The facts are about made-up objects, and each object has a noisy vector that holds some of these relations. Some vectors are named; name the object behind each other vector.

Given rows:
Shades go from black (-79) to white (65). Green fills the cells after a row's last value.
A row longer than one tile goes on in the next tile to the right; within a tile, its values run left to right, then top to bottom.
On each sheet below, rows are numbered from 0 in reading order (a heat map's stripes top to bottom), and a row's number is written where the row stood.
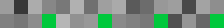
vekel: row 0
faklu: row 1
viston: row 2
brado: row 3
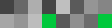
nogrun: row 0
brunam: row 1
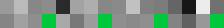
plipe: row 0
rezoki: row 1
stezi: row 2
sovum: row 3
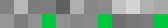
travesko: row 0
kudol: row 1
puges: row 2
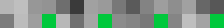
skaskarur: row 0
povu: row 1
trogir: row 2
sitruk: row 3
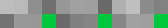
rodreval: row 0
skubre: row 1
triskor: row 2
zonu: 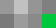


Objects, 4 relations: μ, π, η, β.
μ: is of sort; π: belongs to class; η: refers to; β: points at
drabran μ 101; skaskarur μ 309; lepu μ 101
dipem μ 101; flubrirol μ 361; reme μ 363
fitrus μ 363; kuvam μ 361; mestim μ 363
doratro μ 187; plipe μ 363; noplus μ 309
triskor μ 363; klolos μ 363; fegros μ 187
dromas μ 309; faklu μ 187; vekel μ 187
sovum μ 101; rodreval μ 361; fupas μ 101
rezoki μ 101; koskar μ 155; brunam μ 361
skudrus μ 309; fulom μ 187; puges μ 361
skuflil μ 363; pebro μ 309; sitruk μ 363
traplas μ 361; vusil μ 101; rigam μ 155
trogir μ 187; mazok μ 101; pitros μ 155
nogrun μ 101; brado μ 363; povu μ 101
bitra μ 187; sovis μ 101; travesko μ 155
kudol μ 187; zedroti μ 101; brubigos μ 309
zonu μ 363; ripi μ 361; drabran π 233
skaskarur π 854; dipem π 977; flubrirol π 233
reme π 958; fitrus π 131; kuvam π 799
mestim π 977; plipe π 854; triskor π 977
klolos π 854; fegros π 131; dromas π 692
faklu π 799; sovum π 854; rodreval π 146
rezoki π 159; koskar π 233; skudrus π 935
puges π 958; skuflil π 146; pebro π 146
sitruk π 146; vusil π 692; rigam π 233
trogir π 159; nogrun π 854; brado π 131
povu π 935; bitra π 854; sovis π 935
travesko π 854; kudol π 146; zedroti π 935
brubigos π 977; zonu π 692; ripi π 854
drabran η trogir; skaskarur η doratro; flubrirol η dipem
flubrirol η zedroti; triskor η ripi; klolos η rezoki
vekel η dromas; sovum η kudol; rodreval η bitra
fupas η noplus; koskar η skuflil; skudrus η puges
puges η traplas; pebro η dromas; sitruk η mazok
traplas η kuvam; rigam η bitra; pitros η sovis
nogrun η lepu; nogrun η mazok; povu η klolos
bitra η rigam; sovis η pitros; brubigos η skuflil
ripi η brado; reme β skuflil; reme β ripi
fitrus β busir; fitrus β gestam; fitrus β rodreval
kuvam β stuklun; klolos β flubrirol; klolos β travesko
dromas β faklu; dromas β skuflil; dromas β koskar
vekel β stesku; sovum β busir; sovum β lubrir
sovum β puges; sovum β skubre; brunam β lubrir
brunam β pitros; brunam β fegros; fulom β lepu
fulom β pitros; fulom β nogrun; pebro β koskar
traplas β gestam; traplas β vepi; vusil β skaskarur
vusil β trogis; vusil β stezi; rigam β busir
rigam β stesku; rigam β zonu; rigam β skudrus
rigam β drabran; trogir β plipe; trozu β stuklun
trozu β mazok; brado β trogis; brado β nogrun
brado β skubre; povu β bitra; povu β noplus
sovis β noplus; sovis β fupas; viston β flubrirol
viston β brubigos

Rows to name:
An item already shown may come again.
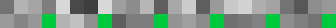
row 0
fegros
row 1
pebro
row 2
busir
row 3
ripi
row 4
puges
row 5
trogir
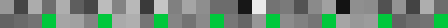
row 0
rigam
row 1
reme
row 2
skuflil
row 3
pitros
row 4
sovum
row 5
trogir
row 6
lepu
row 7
rigam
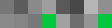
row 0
trogir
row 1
vusil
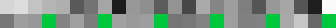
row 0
skudrus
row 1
klolos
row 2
lepu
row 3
fulom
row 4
stuklun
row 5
dromas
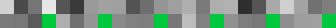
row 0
kuvam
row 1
sovis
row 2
viston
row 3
noplus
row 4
trozu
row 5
flubrirol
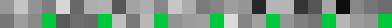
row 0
zonu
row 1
traplas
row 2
fupas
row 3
flubrirol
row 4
koskar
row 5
trozu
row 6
mazok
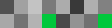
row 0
drabran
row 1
fitrus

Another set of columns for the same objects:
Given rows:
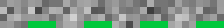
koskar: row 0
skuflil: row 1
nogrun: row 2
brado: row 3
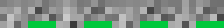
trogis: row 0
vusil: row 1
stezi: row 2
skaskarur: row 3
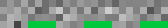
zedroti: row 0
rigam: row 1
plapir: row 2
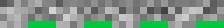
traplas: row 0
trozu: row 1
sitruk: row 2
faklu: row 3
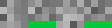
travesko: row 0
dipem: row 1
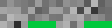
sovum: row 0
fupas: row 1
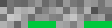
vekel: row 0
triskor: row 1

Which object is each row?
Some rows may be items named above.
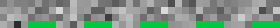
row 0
sovum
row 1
skudrus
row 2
traplas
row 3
klolos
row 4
ripi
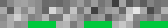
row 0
dromas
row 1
stuklun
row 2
trogir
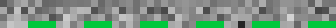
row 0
noplus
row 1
fegros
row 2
sitruk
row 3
pitros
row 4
drabran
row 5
lepu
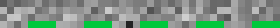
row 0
vekel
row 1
brunam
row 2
sovum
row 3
pebro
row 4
travesko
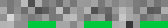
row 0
mazok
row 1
zonu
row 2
vusil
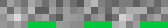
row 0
reme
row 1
flubrirol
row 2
fulom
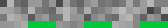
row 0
klolos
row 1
viston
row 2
puges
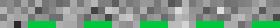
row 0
drabran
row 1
puges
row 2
fitrus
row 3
kuvam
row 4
rodreval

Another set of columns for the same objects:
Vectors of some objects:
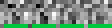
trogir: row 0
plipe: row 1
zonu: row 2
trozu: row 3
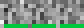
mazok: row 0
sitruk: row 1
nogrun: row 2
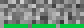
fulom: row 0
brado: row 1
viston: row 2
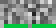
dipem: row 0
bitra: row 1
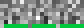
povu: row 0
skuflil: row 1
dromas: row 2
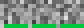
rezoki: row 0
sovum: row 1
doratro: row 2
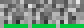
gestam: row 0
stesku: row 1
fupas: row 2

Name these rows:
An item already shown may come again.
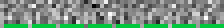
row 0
fegros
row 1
kuvam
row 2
koskar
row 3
trogir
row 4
klolos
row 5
pitros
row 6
traplas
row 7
faklu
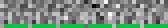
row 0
flubrirol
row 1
flubrirol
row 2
fegros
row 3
trogir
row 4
traplas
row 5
drabran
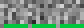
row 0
sitruk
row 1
klolos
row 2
brunam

